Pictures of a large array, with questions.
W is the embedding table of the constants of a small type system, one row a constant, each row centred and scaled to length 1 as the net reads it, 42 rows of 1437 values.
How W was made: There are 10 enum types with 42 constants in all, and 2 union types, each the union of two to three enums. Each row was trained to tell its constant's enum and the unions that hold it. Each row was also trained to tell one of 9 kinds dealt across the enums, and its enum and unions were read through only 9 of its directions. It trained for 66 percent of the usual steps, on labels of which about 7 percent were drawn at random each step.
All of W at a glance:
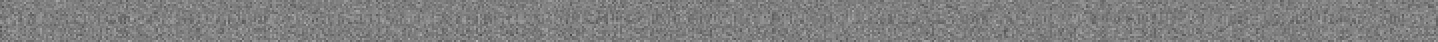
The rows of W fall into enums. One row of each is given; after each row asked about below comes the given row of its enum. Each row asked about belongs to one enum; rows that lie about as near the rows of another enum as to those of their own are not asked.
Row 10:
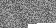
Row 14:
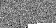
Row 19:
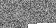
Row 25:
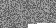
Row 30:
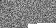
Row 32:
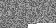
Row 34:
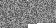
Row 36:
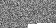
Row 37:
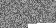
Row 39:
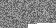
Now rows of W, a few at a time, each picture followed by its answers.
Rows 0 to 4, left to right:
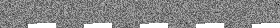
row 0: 34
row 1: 32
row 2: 25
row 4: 34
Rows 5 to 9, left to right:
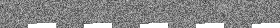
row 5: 32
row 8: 37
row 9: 36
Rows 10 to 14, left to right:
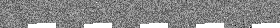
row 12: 19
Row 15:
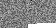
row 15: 30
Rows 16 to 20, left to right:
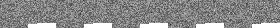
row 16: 19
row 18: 36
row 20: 39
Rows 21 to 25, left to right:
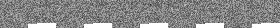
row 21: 14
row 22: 14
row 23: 30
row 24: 34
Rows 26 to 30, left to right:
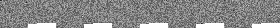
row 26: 32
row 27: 34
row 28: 30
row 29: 30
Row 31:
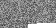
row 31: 36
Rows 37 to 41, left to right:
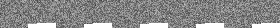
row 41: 14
